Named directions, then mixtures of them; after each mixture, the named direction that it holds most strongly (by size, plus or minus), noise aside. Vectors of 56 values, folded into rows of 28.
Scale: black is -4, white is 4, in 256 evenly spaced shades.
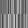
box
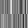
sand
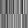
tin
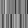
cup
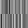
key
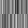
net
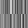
sand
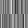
net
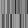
cup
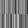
cup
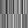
tin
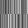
box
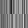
sand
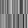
sand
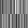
net
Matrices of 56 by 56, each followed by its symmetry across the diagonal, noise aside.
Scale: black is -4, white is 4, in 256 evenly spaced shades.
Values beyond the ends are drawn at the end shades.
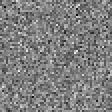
neither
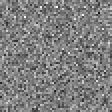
neither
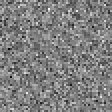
antisymmetric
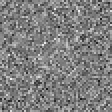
symmetric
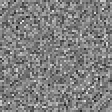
symmetric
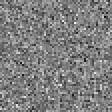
antisymmetric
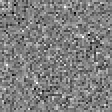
symmetric
